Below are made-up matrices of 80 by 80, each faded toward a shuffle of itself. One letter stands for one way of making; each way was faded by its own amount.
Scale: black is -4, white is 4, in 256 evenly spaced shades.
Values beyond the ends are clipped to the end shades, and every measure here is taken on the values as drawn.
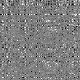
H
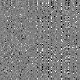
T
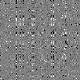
T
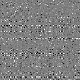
H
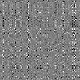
T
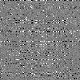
H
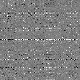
H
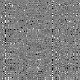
T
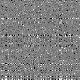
H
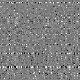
H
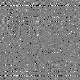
H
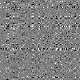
H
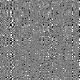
T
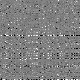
H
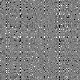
T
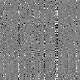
T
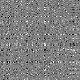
H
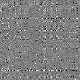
H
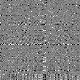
H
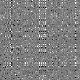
T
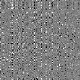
T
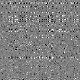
H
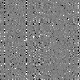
T
